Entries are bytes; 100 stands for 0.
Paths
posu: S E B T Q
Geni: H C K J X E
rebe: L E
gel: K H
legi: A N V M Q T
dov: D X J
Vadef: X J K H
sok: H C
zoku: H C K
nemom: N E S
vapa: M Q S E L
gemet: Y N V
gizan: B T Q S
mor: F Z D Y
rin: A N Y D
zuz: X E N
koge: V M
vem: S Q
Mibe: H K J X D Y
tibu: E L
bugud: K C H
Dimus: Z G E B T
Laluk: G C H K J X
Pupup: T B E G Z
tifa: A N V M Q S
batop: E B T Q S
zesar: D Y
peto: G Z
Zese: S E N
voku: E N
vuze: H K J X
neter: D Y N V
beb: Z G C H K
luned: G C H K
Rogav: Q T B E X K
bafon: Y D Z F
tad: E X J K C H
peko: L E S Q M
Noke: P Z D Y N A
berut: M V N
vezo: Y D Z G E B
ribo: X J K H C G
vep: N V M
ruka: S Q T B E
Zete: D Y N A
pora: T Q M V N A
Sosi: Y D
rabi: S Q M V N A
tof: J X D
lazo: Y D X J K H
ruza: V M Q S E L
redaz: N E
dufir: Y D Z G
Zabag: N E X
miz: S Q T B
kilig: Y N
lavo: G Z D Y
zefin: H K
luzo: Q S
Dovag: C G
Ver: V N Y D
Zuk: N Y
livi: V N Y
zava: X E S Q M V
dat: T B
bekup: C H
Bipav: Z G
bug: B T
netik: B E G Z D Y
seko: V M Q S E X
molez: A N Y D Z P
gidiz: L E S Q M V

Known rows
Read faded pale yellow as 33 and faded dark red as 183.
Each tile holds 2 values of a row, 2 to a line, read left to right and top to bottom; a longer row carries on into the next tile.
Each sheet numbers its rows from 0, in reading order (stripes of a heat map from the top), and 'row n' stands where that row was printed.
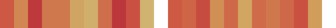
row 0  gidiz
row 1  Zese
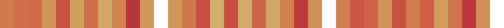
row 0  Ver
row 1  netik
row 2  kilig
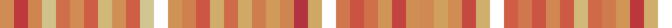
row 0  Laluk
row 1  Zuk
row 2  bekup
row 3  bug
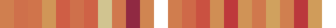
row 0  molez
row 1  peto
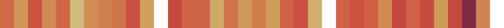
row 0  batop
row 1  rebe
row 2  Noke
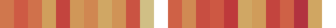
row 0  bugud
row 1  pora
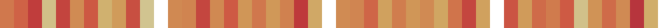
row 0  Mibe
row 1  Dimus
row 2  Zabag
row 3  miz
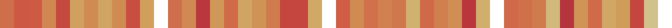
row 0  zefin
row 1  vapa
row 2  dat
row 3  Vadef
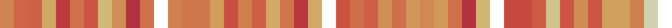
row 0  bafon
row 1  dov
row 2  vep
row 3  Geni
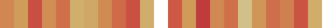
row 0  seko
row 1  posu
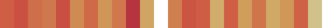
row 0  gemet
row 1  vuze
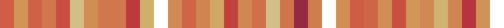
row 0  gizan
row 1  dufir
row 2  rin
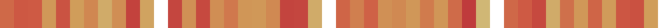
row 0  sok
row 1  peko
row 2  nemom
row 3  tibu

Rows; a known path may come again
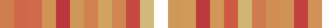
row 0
gel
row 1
Pupup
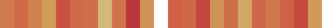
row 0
vezo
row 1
Zese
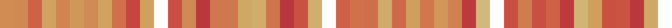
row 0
Zabag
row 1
gidiz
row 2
redaz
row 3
rabi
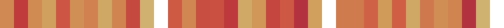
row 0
luned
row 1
pora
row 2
livi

